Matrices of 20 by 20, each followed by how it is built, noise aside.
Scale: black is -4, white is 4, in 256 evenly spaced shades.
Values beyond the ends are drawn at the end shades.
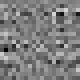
low rank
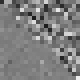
upper triangular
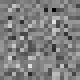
low rank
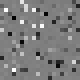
sparse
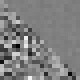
lower triangular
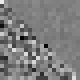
lower triangular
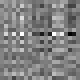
low rank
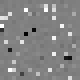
sparse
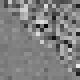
upper triangular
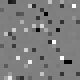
sparse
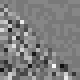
lower triangular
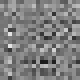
low rank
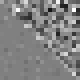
upper triangular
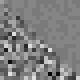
lower triangular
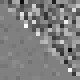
upper triangular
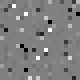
sparse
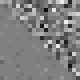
upper triangular
